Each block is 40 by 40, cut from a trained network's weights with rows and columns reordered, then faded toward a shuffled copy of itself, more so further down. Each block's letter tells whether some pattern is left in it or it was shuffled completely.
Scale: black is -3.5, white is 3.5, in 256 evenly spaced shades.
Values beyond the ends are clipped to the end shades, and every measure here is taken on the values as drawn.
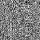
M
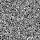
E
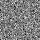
E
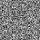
M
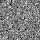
M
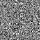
M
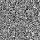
M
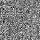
M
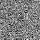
M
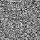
M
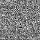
M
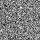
E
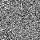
E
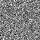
E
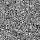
M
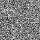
M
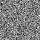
E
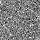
E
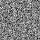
E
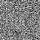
M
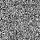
M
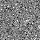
E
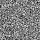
E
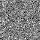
E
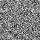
M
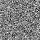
E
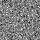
E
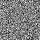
E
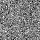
E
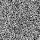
E
